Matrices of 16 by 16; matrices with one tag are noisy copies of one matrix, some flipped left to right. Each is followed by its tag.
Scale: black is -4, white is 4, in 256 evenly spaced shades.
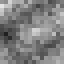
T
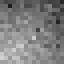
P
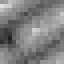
T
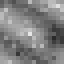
T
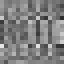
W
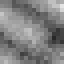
T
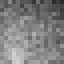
P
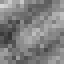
T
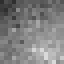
P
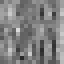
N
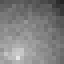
P
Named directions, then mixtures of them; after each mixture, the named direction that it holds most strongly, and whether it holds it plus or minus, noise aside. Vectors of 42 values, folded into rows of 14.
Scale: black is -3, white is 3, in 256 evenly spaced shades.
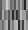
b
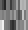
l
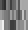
l, plus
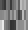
l, plus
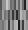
b, plus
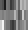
l, plus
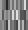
b, minus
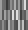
b, minus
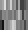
l, minus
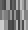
l, plus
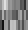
l, minus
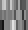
l, minus
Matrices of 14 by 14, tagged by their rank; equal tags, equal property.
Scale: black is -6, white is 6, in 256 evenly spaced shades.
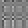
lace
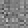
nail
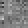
nail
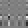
lace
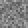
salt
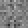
nail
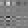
lace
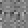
nail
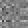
nail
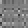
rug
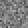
salt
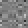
rug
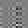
lace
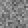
salt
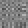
rug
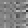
rug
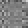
rug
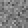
salt
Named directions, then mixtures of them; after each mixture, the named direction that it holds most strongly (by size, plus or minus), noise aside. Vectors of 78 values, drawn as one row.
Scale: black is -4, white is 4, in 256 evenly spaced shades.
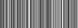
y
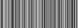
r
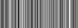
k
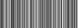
y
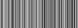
r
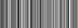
k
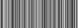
r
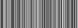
r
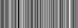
k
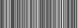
y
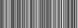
y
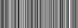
k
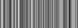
k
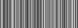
r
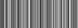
y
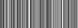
y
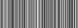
r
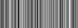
k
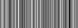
k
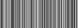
r
